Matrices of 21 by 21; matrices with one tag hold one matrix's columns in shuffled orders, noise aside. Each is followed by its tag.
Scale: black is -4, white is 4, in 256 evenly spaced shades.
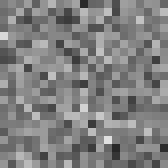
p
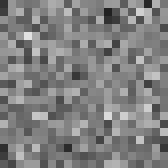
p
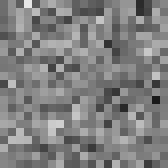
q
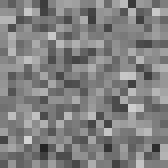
p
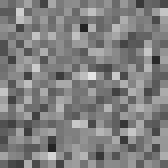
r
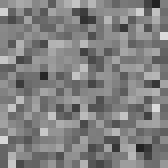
p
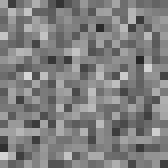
r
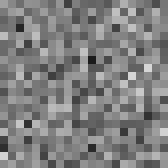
r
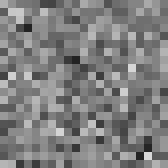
r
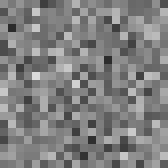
r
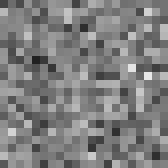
r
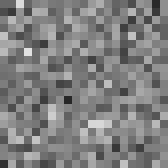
q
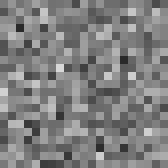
r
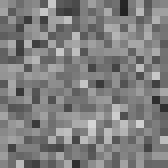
q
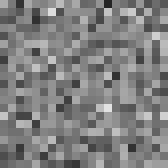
p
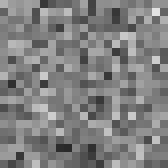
p
